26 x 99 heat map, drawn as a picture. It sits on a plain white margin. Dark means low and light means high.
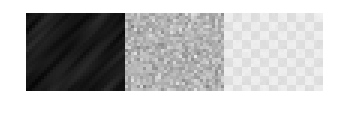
It is made of 1 by 3 panels. Panel 1,1: very low, slanting up to the right, faint in contrast. Panel 1,2: high, fine-grained. Panel 1,3: very high, checkered, faint in contrast.
